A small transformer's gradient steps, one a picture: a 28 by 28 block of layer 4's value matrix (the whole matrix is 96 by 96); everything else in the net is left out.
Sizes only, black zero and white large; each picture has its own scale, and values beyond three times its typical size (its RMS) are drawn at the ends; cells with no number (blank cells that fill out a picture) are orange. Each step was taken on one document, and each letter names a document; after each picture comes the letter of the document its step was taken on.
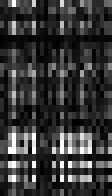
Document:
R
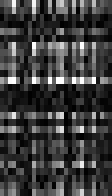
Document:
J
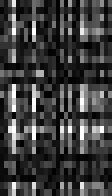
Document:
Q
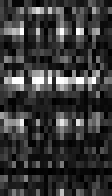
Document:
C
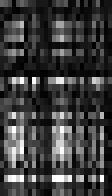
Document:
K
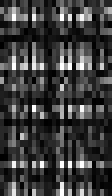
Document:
R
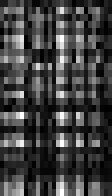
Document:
C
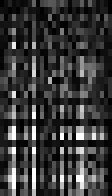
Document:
Q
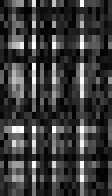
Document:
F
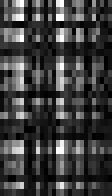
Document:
C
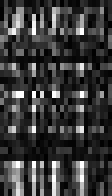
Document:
F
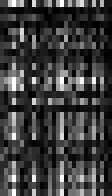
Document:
J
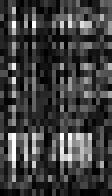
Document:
R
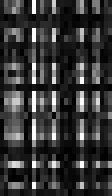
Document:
F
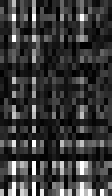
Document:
Q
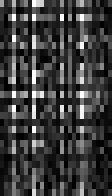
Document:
Q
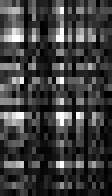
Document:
C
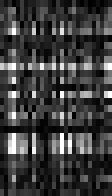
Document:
R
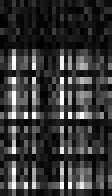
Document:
R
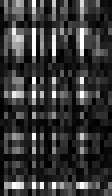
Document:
F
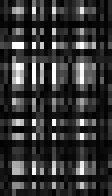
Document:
F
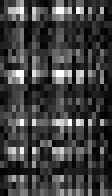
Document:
K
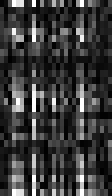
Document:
F
